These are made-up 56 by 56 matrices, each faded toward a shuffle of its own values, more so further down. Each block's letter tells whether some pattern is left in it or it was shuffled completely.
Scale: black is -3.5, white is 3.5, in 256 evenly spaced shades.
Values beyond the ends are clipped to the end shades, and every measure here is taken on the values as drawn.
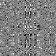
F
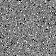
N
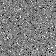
N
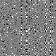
F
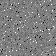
N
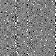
F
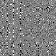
F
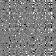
F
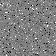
N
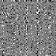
F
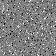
N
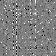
F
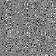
F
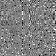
F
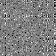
F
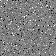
N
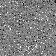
N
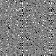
F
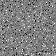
N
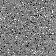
N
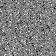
N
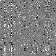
F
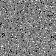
N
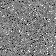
N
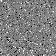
N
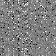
F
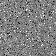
N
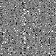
F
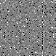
F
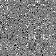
F
